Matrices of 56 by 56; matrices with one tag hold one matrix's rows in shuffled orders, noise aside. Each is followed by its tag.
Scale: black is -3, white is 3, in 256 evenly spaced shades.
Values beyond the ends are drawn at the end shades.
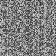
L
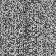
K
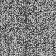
K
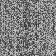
K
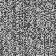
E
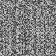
E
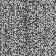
K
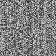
L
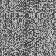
K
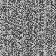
L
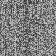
K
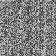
L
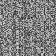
E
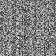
E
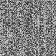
L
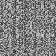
E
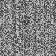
E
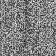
K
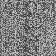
K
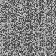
L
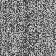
K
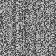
E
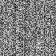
E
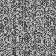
E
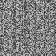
E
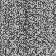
K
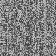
L
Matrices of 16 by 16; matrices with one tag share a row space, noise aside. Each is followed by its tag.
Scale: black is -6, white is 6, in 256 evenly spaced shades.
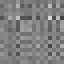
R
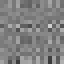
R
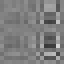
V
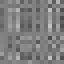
R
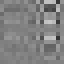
V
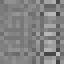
V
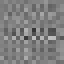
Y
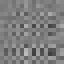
Y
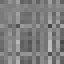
R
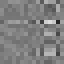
V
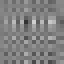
Y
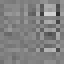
V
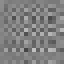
Y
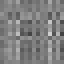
R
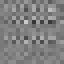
Y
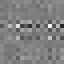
R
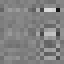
V
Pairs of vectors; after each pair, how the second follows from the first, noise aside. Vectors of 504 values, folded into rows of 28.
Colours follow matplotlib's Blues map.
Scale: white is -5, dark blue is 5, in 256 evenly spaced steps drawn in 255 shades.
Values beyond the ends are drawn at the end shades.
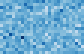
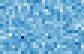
sign-scrambled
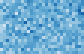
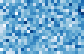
scaled up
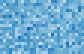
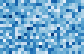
scaled up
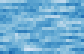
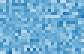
sign-scrambled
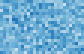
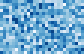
scaled up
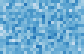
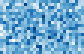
scaled up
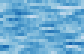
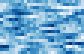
scaled up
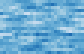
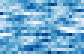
scaled up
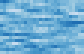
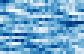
scaled up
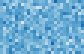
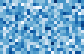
scaled up
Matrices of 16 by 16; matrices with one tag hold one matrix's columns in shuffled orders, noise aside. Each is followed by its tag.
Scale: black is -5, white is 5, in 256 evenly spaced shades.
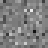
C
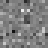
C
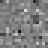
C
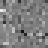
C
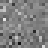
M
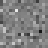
C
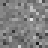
M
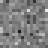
C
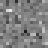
C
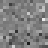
M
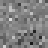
M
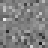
M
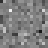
C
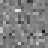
C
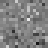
M
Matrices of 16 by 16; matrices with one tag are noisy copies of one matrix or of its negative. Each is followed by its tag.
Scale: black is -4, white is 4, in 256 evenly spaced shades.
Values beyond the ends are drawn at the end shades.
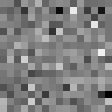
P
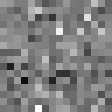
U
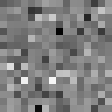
U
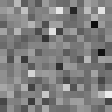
P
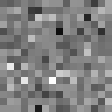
U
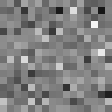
P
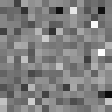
P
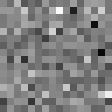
P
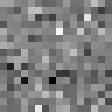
U
